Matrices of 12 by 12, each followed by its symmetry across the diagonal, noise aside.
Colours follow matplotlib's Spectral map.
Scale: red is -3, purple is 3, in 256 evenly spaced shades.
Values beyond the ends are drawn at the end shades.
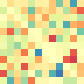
antisymmetric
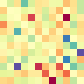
antisymmetric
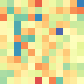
neither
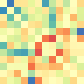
symmetric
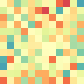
antisymmetric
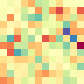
neither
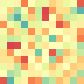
symmetric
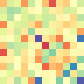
symmetric
